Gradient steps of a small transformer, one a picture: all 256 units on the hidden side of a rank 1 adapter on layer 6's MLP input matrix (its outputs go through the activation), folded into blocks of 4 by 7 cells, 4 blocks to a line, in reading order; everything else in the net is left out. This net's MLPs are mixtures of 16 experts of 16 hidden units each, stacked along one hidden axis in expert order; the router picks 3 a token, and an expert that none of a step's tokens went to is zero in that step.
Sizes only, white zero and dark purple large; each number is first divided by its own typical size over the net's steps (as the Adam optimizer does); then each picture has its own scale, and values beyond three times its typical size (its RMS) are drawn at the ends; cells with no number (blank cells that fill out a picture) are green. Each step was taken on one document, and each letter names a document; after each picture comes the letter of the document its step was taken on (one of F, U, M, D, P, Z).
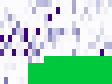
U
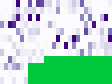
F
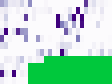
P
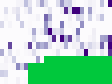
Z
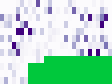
F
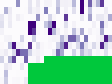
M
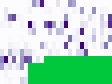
Z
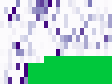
M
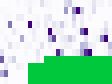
Z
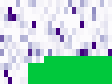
U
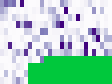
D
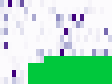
P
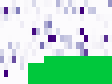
Z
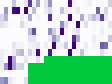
F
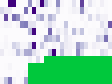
U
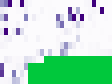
P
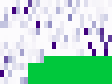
F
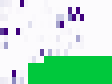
P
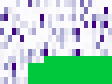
U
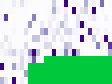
D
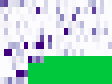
D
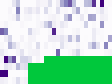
U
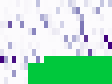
Z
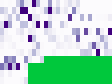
F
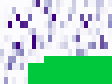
F
